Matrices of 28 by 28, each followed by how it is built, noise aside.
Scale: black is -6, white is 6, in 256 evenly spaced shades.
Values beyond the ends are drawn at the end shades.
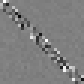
banded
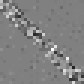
banded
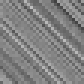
Toeplitz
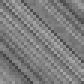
Toeplitz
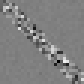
banded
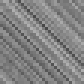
Toeplitz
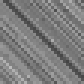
Toeplitz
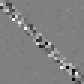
banded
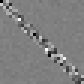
banded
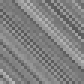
Toeplitz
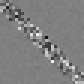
banded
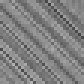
Toeplitz
